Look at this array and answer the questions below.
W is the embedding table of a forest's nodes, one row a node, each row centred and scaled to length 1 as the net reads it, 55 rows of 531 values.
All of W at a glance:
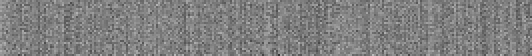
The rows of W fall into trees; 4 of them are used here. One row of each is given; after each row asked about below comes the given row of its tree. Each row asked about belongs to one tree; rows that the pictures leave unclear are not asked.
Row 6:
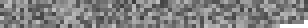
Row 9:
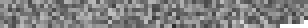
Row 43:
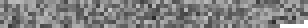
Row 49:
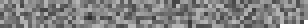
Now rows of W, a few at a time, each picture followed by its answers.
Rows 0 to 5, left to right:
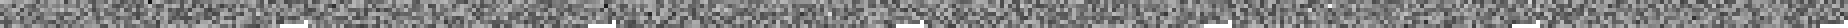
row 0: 6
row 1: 49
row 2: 43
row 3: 6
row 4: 9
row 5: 9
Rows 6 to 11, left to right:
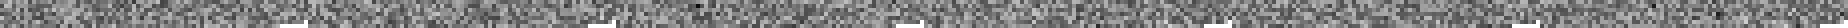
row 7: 6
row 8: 43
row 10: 49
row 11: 9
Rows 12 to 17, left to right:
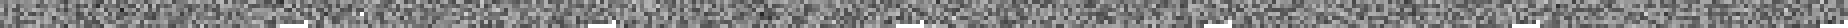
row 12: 43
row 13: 9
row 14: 43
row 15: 6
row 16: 49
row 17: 49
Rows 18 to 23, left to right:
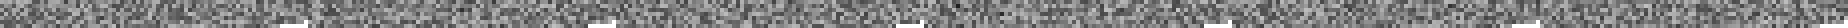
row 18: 6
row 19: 9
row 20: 49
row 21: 9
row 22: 6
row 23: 6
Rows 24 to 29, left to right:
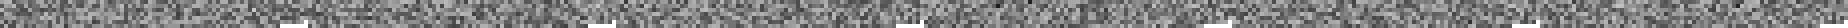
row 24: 9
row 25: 49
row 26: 49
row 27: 6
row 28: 49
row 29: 49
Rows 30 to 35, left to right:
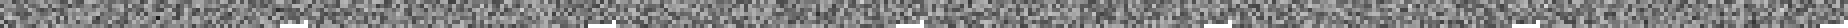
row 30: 9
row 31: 9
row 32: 6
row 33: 6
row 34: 49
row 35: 9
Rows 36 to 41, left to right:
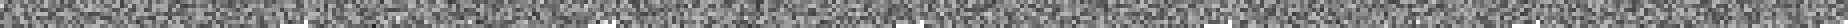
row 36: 49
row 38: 9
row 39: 49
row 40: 9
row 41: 6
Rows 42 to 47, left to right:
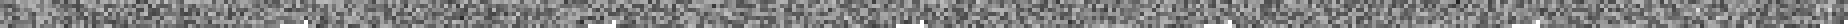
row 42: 43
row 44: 49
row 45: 6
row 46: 6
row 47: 49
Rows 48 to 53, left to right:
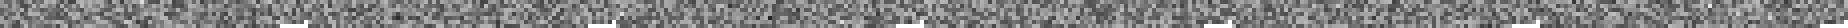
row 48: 49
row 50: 6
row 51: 6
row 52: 6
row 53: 49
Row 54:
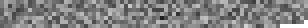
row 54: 9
